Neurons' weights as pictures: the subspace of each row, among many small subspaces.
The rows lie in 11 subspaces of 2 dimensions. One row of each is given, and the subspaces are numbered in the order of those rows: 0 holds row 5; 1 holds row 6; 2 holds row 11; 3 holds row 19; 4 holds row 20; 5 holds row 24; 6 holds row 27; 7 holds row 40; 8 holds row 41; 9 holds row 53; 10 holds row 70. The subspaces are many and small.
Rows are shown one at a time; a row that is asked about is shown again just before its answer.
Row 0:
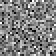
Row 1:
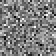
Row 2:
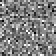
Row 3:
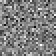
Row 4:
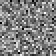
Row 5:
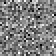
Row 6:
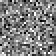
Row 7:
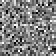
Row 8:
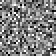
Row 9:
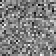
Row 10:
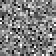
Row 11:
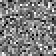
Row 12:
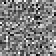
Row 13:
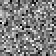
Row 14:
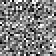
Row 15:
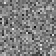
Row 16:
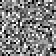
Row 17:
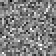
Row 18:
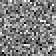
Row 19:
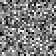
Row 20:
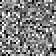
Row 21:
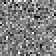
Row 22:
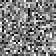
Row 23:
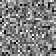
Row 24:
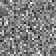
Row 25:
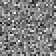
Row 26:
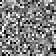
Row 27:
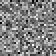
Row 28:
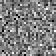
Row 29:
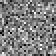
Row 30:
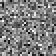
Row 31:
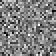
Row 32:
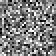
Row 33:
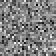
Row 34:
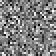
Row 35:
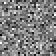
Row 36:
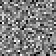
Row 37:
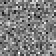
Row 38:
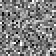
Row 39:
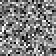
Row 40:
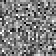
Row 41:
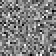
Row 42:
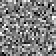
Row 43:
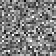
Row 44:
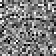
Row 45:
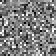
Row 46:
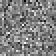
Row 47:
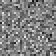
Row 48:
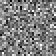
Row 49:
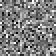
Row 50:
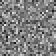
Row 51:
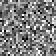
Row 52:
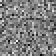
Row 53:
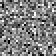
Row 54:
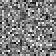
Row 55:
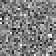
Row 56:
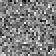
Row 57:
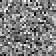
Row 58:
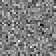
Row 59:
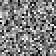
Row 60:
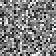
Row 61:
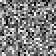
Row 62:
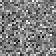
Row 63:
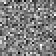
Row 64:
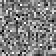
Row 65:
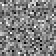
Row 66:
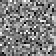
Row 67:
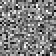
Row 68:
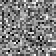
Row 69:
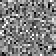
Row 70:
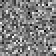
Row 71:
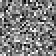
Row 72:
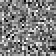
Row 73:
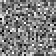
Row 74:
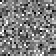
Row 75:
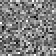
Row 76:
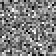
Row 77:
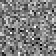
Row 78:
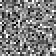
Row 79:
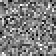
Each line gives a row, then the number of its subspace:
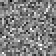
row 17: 2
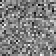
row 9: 9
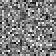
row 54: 2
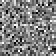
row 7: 10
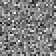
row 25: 3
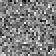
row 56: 1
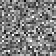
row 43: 9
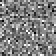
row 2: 9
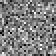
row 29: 4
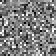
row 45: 5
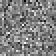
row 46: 10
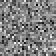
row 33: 10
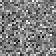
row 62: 5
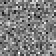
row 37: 8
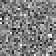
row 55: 7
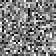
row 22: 1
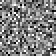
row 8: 7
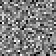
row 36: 5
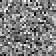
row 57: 10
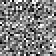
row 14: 0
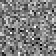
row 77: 3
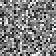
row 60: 5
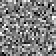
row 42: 1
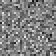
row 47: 4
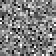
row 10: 7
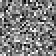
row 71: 10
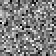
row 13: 6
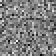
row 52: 9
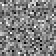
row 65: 3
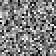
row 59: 6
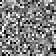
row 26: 4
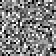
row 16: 4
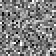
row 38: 4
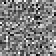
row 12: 0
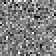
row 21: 0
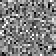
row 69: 2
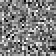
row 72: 10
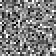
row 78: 4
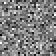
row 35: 8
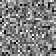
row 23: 2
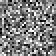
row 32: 1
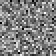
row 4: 6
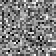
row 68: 2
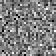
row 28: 7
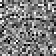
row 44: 9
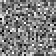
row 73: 7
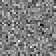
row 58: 3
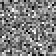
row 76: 9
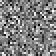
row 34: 8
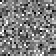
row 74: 5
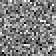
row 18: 1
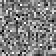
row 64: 7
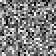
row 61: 3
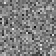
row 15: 5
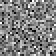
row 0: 4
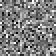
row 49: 4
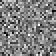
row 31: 8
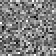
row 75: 6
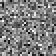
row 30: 9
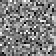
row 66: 1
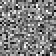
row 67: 8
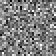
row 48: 8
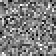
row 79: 2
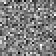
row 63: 0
